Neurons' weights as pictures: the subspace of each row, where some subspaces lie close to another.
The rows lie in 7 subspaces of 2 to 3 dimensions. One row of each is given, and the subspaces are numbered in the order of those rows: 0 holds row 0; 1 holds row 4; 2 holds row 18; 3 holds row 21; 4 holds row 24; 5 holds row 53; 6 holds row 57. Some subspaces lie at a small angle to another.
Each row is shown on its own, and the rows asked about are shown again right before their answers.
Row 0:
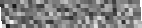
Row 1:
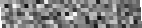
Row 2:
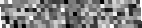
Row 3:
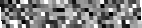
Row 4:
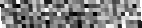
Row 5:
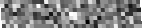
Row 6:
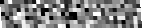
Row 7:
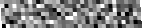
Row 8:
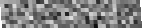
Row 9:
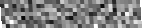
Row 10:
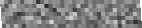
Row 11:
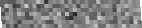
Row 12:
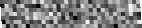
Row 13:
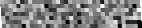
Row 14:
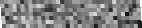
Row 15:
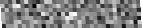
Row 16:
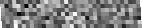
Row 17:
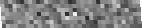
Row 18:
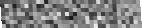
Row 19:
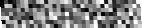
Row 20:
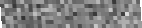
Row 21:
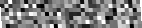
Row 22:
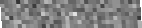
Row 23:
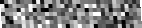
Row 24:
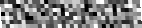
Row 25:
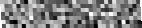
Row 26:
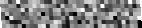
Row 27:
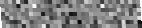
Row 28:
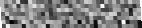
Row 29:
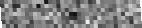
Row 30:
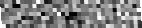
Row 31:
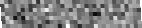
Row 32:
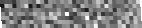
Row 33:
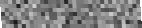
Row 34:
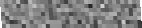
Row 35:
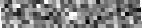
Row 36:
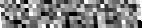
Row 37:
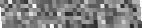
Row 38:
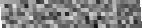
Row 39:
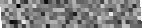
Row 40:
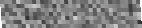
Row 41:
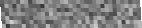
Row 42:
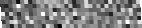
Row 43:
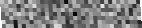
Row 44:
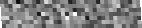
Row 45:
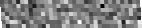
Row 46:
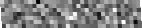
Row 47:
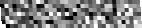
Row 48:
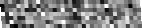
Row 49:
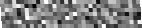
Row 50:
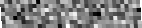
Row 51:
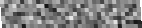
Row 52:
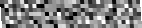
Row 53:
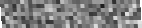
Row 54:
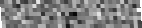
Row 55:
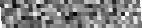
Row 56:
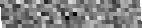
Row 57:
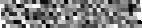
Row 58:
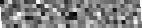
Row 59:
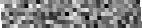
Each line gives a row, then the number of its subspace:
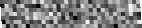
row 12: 6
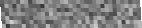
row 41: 0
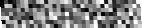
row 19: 4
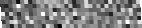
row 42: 4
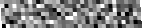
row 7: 1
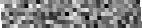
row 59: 4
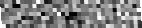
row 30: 1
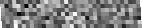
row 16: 4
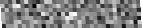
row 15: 0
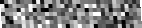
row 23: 1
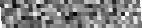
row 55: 5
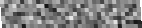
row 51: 5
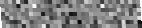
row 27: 0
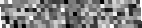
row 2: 4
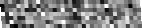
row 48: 4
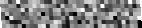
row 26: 3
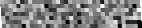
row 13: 5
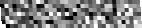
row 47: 0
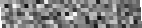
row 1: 2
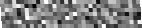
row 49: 6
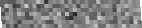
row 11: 2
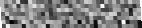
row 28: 0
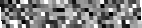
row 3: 6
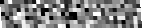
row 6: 5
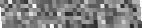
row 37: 3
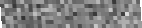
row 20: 5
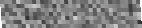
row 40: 6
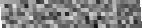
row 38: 2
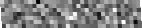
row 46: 1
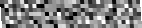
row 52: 3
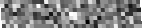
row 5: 6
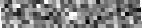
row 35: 6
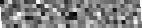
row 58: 5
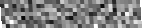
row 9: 1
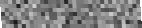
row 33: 2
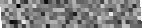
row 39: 6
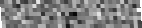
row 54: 1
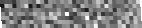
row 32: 4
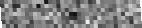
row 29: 6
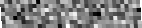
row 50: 1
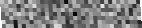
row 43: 4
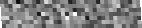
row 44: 3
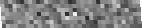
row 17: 3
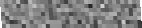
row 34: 0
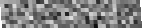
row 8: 2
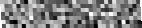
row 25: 2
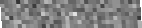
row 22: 3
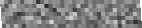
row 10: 5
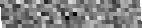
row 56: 3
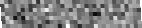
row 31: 1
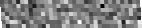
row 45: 0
